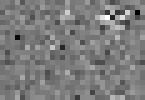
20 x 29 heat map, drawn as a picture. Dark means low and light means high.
Average level on the scale: 50%. Histogram: heavy tails on both sides. Grain: fine. Odd patch: rougher, in the top right. Roughest part: top right. Slope: none.
